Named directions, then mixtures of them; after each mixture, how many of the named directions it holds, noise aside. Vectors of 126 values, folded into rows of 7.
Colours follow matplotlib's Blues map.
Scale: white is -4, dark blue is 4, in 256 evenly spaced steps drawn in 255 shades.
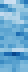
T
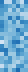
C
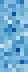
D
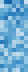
two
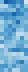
three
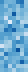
one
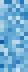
one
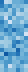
three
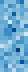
one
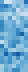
two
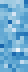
two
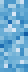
one
